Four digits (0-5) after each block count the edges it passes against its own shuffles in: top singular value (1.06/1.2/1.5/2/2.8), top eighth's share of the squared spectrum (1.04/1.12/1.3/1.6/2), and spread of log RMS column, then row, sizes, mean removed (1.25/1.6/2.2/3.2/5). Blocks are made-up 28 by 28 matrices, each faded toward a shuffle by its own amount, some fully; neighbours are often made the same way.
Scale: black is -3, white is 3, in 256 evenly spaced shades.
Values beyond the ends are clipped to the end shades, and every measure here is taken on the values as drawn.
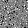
0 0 1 0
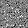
2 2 0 0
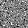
1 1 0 0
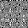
3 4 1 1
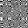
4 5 2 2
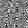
3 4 2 1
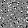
2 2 1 0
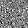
2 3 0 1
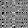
4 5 2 2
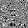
3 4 1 1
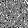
0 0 0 0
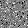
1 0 0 0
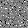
0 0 0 0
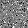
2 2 0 0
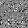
3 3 1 1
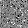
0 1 0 0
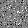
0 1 0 0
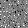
0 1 0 0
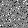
0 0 0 0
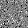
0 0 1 0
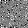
2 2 0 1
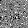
1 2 1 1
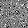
0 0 0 0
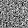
2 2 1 0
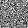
0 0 0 0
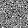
1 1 0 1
